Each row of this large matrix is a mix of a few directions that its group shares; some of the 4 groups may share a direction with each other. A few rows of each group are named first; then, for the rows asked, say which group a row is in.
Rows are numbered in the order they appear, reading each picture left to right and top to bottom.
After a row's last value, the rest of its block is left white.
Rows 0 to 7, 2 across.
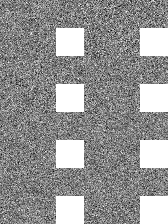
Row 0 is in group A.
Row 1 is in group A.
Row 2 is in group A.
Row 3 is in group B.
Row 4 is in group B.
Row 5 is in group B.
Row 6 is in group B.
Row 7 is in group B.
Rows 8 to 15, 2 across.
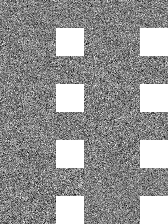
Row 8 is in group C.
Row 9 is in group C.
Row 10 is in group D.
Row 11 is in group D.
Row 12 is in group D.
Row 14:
A
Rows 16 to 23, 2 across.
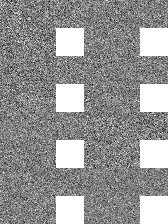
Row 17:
C
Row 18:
D
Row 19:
C
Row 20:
B
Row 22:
A
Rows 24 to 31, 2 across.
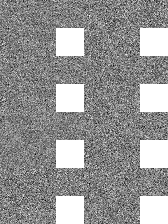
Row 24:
C
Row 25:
A
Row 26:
C
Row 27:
B
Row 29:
C
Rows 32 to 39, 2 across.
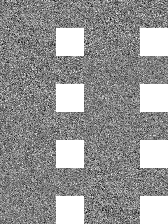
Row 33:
C
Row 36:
D
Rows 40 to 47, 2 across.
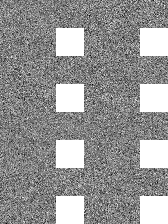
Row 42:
B
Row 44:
D
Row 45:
D
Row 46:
A
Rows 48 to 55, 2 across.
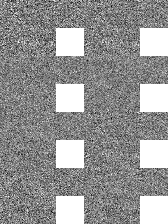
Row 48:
B
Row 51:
A
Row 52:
C
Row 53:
C
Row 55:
D
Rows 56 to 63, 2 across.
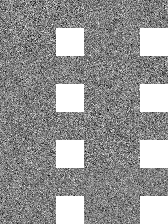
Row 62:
B
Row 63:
C
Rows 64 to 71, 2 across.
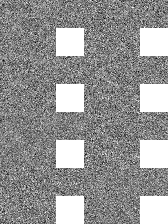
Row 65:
B
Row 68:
A
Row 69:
B
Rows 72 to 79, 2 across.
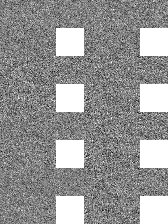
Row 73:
B
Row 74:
D
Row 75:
C
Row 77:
C
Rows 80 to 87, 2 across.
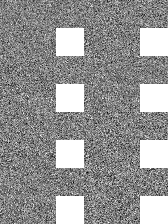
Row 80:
B
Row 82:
D
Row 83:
D
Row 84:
B
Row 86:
D
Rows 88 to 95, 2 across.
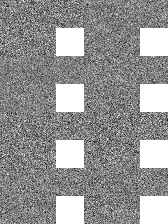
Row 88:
C
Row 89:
A
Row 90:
C
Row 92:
B
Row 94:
C
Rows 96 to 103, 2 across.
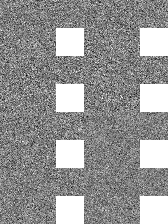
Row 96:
B
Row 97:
B
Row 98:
C
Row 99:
B
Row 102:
D
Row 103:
C
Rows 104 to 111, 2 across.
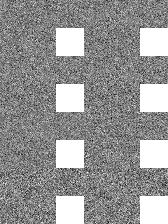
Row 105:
C
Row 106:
C
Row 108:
C
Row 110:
A
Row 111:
A
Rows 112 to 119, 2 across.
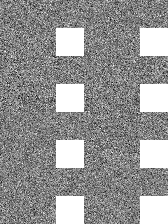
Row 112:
B
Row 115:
B
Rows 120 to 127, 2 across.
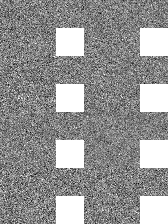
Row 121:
B
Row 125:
A
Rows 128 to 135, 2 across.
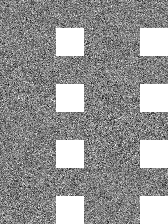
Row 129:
C
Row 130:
D
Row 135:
A
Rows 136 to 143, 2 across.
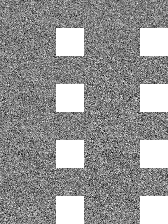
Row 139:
B
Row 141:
D
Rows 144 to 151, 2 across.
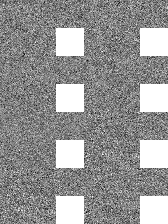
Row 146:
C
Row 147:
A
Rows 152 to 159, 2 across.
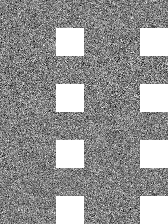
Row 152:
B
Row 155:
D
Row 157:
A
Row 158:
D
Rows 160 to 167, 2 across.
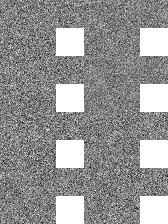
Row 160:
B
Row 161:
A
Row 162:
D
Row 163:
A
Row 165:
A
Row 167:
D
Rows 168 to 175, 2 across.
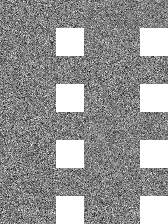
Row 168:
B
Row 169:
C
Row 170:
B
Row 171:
A
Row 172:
A
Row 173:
A
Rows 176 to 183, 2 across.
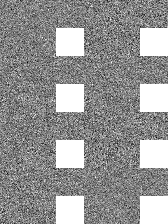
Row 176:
B
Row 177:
C
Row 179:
C
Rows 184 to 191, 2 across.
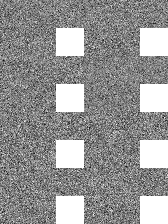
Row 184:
D
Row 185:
B
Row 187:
C
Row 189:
A
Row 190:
C
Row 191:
D
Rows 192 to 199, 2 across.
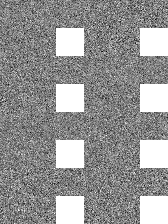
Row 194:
C
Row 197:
A
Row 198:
D
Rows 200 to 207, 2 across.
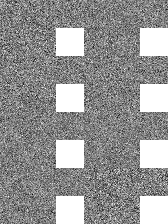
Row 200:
B
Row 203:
C
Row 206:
D
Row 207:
D
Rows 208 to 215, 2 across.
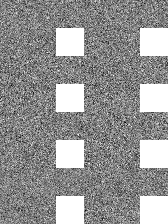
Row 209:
B
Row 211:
D
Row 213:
B
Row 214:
C
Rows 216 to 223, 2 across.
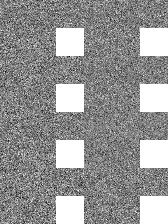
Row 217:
C
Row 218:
A
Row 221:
C
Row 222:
A
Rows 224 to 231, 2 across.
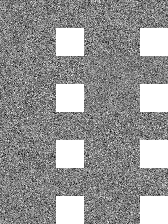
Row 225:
B
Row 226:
D
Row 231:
A
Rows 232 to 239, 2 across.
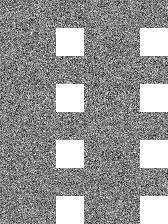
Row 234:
B
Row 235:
D
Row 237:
B
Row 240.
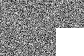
